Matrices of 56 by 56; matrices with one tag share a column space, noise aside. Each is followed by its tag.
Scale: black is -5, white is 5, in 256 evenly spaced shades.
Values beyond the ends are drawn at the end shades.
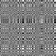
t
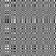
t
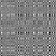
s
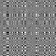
s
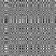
t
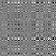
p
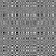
s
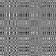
s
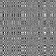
s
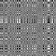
t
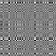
p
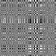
t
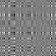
s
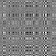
s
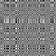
t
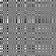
t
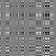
s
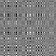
s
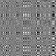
s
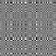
p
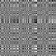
t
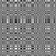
t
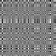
t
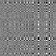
p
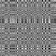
t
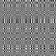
t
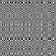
p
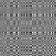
s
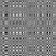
s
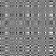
s
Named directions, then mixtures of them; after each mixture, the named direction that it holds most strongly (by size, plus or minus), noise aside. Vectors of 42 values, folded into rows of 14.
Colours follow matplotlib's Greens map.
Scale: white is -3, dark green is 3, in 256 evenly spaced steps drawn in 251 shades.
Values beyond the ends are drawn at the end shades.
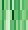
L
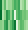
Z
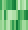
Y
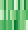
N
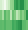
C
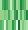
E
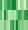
Y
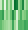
N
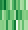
Z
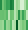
E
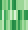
Y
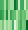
N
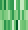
E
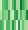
E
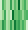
L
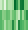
C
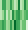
N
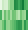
C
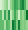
C
